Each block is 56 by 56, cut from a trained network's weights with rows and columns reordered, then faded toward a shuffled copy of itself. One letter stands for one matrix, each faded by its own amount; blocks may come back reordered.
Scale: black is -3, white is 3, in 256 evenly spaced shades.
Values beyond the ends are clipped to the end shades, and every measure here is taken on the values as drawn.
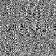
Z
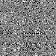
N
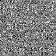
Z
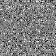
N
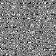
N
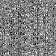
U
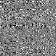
N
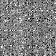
U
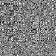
Z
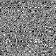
N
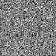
Z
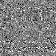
N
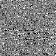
N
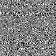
N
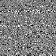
N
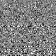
N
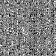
U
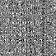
U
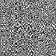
Z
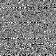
N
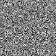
Z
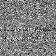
N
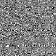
N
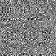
Z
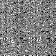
U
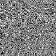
Z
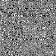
N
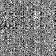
U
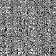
U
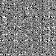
U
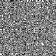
Z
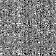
U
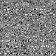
N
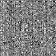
U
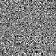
Z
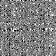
U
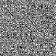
Z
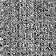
U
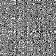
U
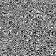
Z
